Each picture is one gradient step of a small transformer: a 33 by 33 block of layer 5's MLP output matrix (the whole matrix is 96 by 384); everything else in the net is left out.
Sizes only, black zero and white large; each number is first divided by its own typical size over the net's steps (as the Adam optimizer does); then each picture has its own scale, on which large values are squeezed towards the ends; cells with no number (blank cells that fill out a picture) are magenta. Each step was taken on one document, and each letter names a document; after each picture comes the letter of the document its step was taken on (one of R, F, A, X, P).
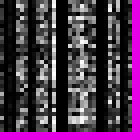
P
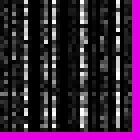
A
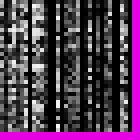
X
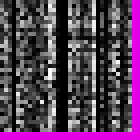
P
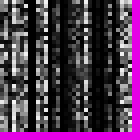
X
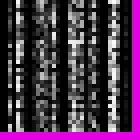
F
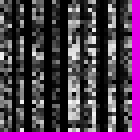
F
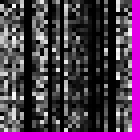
X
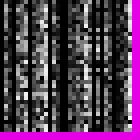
X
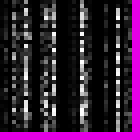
A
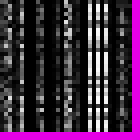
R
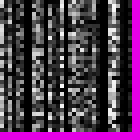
F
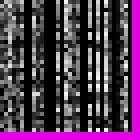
R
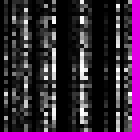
A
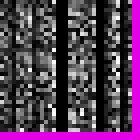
P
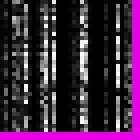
A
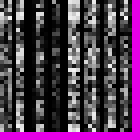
F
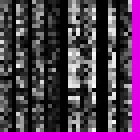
F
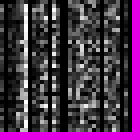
P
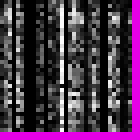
F
